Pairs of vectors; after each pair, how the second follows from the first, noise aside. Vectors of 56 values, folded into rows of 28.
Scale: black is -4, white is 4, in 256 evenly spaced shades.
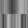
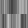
copied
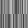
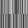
copied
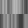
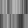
copied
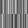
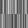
copied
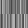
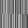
shuffled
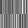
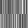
copied
